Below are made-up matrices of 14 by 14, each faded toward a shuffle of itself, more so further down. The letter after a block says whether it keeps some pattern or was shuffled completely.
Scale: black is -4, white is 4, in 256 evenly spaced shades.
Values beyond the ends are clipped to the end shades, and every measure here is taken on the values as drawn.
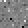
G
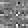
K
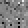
G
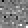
G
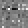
K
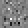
K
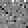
G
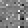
K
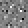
G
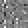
K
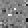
G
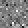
G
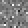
G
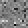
K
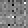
K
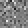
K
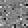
K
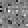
K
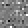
G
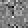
K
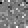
G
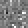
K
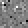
G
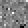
G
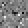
G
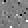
G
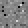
G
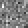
G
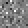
G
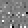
K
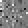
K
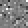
G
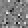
G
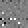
K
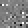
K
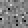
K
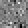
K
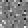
G
